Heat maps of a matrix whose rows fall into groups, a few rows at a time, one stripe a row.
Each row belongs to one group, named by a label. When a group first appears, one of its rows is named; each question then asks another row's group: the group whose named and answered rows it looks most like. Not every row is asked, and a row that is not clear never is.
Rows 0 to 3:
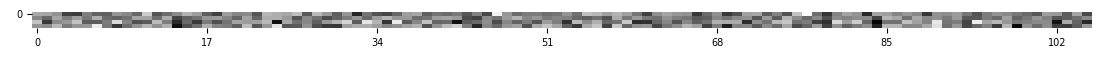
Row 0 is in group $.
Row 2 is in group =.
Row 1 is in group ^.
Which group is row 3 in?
^
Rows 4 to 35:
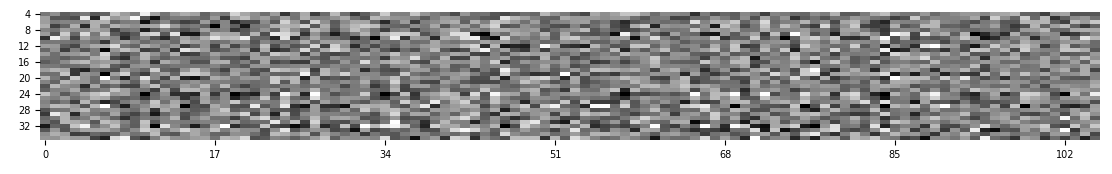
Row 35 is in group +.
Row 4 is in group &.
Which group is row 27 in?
^
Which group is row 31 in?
^
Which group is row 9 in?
^
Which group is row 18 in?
$
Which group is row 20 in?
^
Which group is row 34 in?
$
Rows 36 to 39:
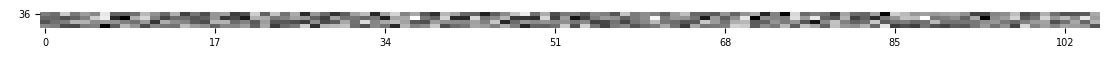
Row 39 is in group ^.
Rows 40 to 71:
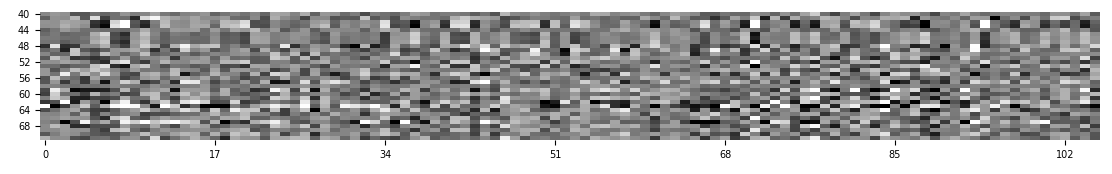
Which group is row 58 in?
$
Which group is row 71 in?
$
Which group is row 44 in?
&
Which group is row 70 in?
&
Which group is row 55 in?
^
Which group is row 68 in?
$
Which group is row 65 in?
=
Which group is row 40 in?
$
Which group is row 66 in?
+
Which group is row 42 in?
+
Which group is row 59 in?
$
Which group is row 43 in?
+
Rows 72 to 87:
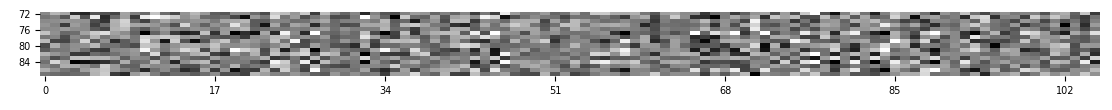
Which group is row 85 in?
^
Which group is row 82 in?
$
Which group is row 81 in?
&
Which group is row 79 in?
^
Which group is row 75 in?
&
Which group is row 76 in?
+
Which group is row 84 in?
$
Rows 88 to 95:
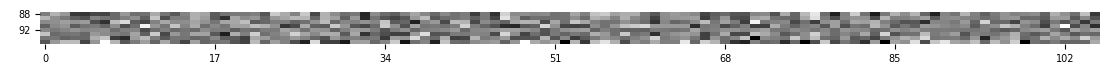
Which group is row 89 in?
$
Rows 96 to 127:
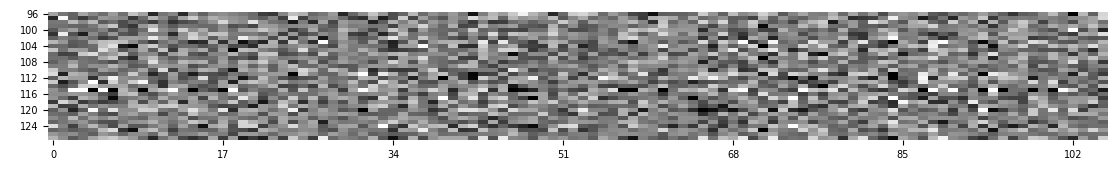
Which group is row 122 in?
^
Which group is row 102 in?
&
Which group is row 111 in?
=
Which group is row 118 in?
$
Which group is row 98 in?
=
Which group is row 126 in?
$
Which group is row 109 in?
^
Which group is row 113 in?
=
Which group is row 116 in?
+
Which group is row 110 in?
$
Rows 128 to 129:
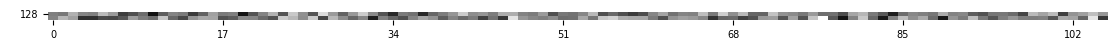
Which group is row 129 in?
$
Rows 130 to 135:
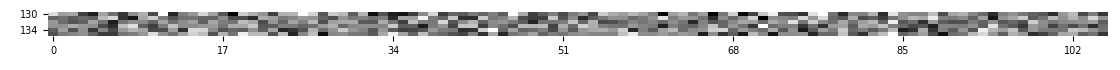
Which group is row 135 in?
&
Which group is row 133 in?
+
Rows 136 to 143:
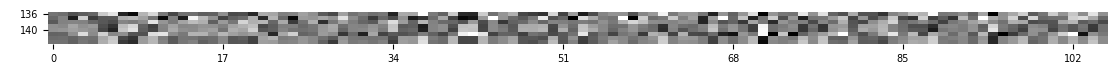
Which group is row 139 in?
+
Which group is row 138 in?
&
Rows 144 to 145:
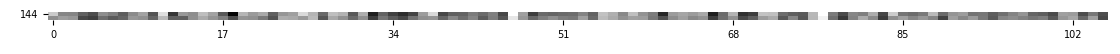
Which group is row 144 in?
$
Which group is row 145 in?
$
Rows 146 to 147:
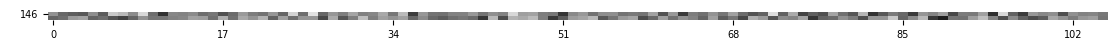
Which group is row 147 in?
&
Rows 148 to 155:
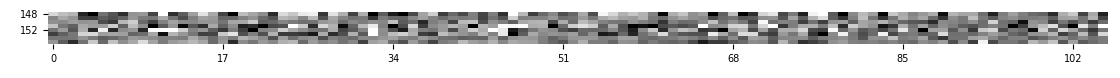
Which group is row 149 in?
$
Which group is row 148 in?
$
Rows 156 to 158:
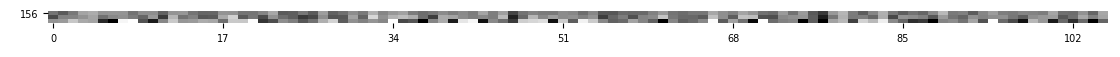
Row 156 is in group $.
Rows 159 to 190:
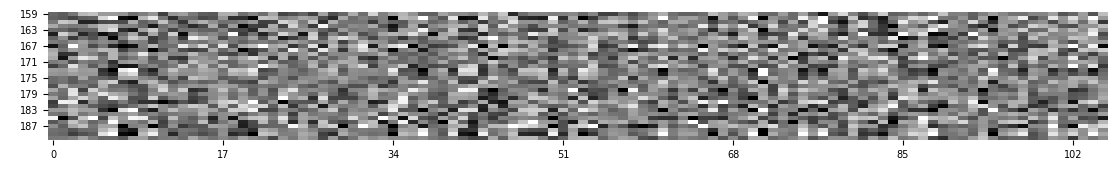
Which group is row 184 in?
^
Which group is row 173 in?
+
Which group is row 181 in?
=
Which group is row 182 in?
&
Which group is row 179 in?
^
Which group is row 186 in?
^
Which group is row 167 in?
&
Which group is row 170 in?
=
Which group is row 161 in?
$
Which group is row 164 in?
$
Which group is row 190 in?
&
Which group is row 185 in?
=
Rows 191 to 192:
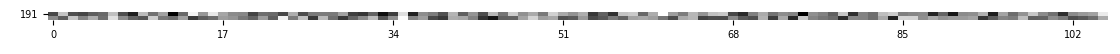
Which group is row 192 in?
^
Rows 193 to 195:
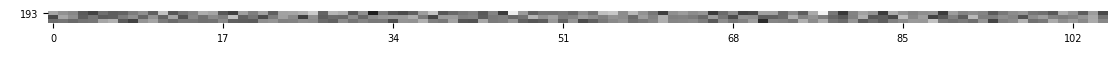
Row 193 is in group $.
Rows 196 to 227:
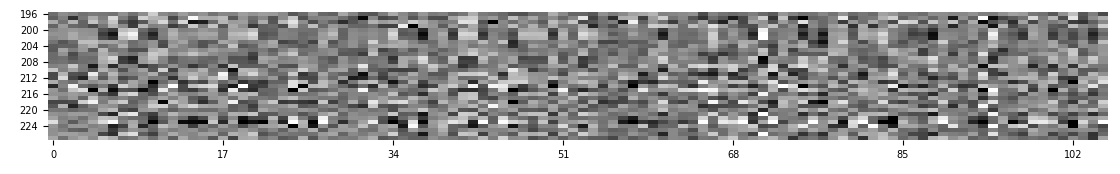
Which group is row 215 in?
=
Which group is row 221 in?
+
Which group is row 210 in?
$
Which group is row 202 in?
+
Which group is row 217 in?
^
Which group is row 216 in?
+
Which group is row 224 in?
=
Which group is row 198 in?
^
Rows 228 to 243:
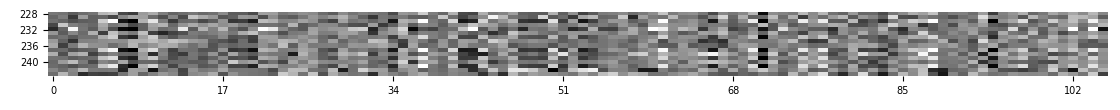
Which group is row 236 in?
=
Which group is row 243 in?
$
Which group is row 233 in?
=
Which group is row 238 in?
=
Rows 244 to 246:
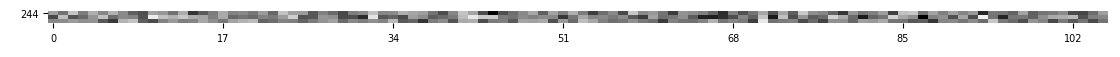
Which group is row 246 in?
+
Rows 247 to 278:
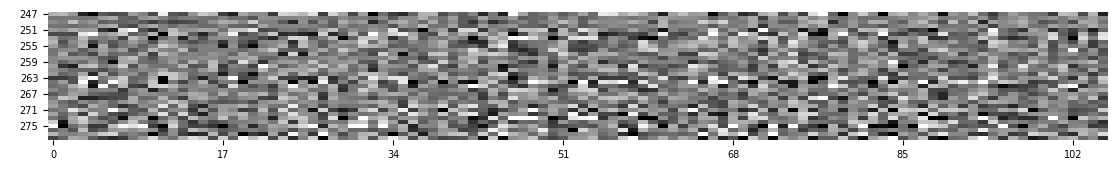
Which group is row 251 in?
+
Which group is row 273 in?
&
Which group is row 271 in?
^
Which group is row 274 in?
=
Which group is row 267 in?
&
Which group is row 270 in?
^
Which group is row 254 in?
=
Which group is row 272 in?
^
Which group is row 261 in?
$
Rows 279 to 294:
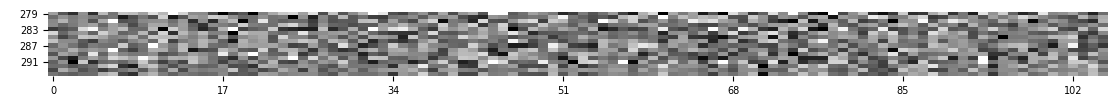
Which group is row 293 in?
$
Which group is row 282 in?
^
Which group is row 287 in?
&
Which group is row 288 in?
^
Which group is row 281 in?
^
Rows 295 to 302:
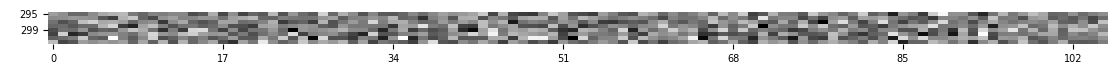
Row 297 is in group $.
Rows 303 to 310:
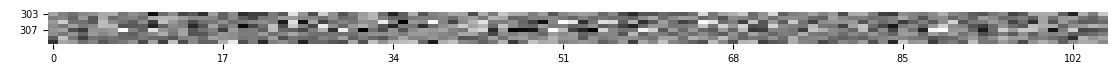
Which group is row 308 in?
^
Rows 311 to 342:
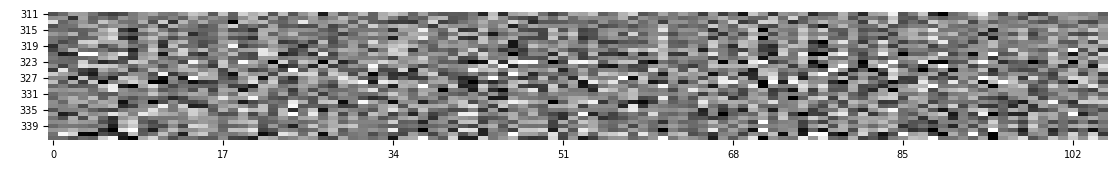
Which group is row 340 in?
+
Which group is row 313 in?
$
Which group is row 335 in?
&
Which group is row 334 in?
^
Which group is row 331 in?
&
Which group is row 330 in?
^
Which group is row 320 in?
&
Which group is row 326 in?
$
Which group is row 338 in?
+
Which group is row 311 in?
&
